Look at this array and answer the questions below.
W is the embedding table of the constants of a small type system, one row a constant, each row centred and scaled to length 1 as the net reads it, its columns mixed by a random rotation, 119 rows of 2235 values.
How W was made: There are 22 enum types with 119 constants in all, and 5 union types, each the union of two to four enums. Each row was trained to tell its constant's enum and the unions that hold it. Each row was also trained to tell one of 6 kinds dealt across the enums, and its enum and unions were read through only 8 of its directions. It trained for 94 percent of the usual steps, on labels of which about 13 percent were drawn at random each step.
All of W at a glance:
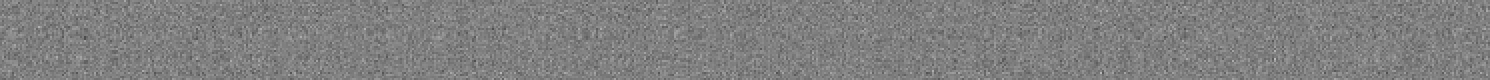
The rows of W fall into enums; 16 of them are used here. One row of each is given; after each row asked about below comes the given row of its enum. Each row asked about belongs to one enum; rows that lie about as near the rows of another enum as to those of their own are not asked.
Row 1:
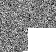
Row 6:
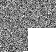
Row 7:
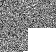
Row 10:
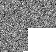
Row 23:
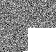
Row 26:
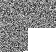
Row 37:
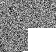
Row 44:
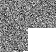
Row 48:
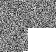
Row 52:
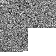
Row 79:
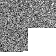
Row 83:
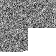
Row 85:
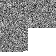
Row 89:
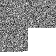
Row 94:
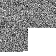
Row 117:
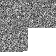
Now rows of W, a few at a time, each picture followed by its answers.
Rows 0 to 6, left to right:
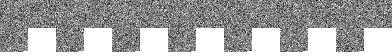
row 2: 26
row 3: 89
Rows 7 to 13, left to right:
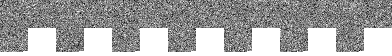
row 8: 6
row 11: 79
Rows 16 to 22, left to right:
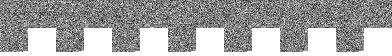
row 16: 26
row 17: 83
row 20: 85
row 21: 85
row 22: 23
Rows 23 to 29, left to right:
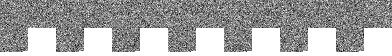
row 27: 6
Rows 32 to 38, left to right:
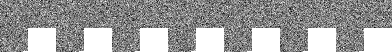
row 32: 117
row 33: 10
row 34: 37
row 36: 6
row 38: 6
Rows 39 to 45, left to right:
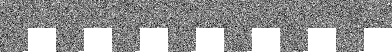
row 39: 37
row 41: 94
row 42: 94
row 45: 79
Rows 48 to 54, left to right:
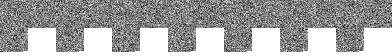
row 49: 7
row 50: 10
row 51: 1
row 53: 48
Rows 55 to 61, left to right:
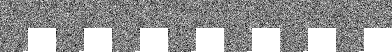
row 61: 37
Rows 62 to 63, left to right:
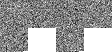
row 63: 79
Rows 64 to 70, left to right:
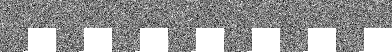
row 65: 23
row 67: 1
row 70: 79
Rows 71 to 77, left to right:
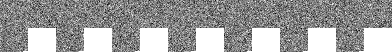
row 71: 26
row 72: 1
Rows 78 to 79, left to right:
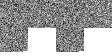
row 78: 94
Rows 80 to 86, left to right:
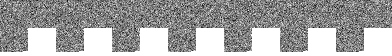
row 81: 85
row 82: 23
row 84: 23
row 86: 79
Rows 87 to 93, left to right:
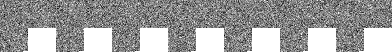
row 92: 7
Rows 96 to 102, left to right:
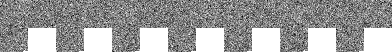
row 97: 37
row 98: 1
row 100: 6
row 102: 94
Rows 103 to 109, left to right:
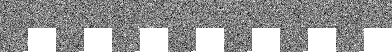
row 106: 26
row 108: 52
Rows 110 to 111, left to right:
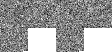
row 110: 52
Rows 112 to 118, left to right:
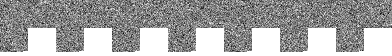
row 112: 52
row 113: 26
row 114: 117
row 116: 52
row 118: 52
